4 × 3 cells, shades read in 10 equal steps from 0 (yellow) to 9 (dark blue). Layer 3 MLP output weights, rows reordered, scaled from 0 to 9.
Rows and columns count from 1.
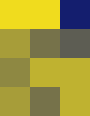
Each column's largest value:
4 5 9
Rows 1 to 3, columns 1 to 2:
0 0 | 3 5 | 4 2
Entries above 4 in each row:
1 2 0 1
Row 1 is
0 0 9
